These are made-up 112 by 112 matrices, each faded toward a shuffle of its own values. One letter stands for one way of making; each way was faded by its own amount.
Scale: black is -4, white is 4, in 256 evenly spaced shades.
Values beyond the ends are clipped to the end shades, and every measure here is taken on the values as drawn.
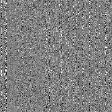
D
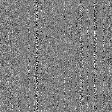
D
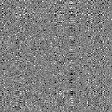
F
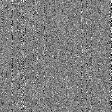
D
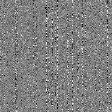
D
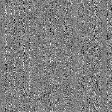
D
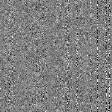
D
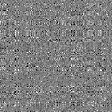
F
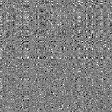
F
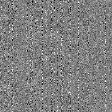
D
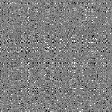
F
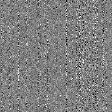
D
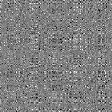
F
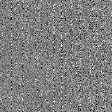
D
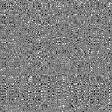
F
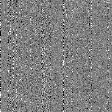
D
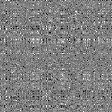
F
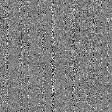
D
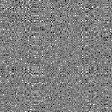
F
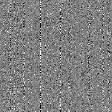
D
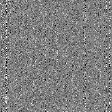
D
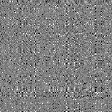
F
